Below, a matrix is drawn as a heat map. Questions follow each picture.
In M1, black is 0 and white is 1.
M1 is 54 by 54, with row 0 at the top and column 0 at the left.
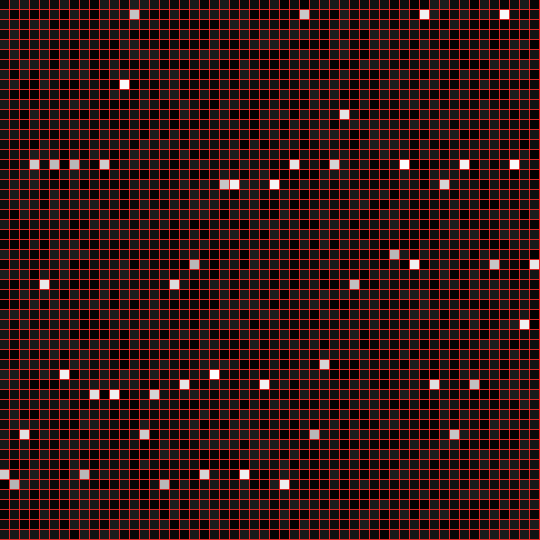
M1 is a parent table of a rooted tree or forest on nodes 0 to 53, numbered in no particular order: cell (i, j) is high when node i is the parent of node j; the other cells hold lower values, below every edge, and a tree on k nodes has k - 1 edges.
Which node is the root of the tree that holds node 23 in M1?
38
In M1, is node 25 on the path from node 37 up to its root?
no
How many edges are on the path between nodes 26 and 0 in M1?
3
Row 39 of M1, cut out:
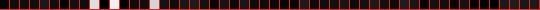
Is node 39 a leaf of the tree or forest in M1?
no
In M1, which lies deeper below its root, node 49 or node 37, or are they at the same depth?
node 49
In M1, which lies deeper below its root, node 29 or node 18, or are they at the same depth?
node 29
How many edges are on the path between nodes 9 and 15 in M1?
2
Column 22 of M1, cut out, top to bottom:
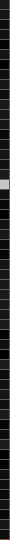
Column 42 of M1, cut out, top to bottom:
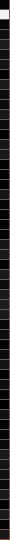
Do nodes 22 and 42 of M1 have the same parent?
no
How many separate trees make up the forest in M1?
5
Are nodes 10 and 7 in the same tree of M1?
yes
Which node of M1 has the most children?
16
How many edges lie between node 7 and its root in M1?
2
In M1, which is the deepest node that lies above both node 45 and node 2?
43
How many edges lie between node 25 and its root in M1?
0
